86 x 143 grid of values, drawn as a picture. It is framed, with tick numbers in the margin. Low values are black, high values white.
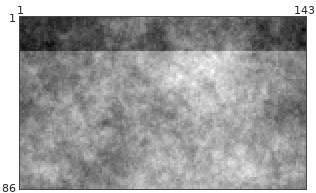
The top left is the ninth with the lowest average. A horizontal seam about 20% of the way down splits the table, and the bottom part is higher. No regular stripes run through it.
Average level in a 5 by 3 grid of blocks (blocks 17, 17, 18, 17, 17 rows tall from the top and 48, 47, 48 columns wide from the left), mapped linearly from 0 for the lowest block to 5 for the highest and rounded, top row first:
0 2 1 / 3 5 4 / 3 4 4 / 3 4 4 / 3 4 5
